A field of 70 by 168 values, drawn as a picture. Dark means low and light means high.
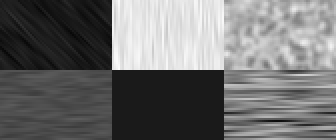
The table splits into 2 rows of 3 panels. Panel 1,1: very low, slanting down to the right, faint in contrast. Panel 1,2: very high, streaked downward, faint in contrast. Panel 1,3: high, blotchy. Panel 2,1: low, streaked across, faint in contrast. Panel 2,2: very low, flat. Panel 2,3: middling, streaked across, strong in contrast.
